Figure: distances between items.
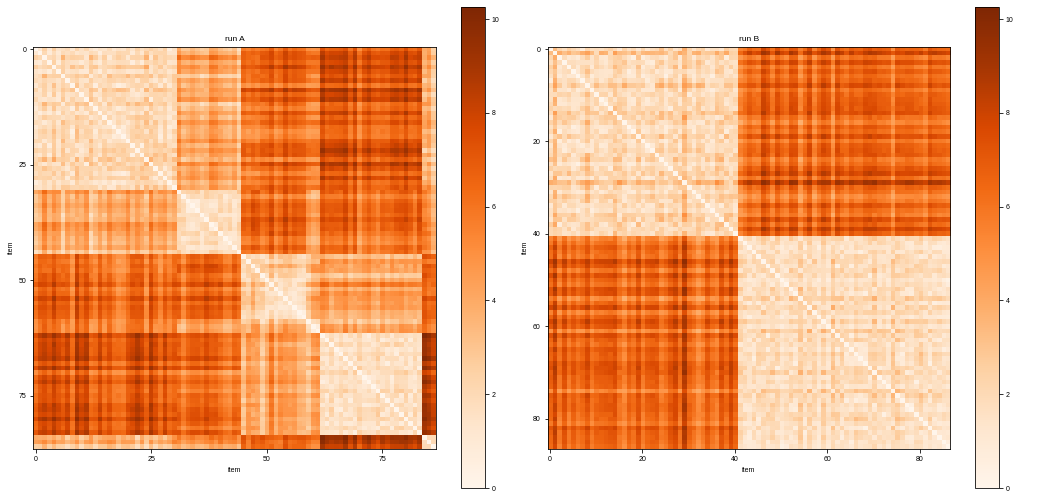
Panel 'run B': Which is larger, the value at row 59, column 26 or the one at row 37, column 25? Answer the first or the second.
the first
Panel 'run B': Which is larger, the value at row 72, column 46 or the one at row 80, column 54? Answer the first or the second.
the second
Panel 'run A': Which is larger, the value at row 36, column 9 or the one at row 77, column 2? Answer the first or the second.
the second
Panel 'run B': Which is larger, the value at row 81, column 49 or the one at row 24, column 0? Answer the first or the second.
the second
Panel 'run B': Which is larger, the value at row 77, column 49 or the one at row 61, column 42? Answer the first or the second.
the first
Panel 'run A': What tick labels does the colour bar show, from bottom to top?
0, 2, 4, 6, 8, 10
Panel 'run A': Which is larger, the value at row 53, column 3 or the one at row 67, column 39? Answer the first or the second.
the second
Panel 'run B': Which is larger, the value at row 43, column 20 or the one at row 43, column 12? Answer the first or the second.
the second
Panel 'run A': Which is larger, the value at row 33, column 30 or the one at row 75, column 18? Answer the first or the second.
the second
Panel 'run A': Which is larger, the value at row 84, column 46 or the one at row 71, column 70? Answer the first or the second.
the first
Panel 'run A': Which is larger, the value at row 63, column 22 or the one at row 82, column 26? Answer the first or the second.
the first
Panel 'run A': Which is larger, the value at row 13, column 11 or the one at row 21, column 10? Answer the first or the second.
the first
